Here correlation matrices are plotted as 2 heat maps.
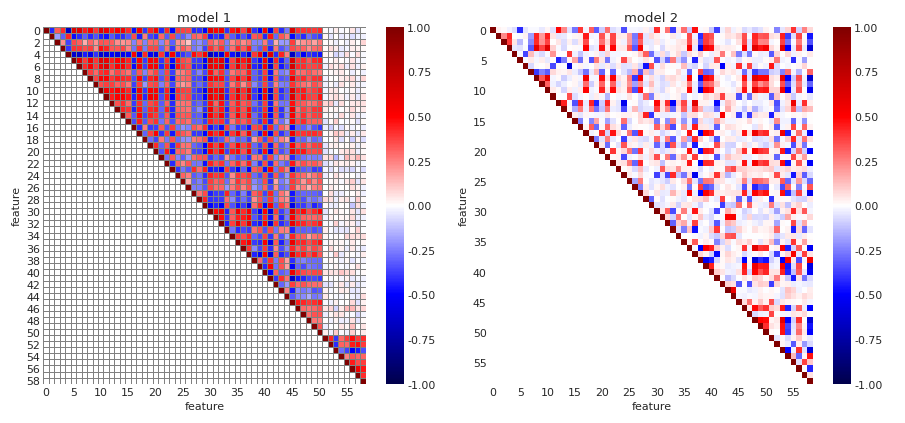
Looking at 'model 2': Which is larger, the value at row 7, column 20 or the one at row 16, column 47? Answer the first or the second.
the second
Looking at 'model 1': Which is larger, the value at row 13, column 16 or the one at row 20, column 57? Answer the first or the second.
the second
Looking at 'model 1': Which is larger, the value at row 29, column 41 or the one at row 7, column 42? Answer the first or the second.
the first
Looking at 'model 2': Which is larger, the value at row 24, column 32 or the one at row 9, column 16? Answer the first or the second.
the second
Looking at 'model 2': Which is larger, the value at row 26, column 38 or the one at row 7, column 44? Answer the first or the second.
the first
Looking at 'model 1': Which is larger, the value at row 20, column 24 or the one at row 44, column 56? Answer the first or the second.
the first
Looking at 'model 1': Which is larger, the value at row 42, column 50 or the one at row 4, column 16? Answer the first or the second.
the second
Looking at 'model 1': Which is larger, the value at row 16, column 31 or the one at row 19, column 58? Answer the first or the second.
the second
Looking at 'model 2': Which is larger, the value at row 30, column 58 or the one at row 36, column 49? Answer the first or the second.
the second
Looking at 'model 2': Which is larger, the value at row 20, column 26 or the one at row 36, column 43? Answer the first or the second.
the second
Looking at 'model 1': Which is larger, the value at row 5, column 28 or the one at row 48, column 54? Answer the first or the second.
the second
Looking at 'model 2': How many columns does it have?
59
